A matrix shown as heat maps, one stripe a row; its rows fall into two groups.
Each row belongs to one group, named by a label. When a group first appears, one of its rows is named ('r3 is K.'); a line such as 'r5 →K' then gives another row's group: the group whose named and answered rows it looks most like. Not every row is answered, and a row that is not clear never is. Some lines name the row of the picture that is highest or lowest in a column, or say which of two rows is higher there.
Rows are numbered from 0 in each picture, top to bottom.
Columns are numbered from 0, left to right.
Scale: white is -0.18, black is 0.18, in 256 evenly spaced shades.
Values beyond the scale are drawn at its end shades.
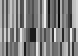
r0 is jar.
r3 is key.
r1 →jar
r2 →key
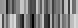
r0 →key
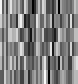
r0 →jar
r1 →key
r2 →jar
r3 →key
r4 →jar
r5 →jar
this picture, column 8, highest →1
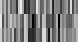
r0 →key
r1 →jar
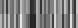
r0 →key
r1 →key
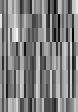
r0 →jar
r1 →jar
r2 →jar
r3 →key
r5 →key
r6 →key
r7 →jar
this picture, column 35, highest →0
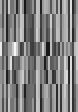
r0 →key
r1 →key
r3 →jar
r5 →key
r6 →key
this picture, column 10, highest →3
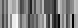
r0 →jar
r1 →jar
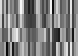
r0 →key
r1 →key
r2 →jar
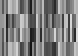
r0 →jar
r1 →key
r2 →key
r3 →jar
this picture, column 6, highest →1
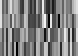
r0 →jar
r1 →jar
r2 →key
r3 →key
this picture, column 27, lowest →3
